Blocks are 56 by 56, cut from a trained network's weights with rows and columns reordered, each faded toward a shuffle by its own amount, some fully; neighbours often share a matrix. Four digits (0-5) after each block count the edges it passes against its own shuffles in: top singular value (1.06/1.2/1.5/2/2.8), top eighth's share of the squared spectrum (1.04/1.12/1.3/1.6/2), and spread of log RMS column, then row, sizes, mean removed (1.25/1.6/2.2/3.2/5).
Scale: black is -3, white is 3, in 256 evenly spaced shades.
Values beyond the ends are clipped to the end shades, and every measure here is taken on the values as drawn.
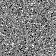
0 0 0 0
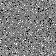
0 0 0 0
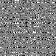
3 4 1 3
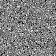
0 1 0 0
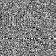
3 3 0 2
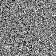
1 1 0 0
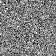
0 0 0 0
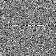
3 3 0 2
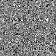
2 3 1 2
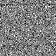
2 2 0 1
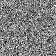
2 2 0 0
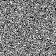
0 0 0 1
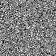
0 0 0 0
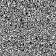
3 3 0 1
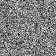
2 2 0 0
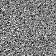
1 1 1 0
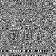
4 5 1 3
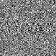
3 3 1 2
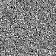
1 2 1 1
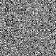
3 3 2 2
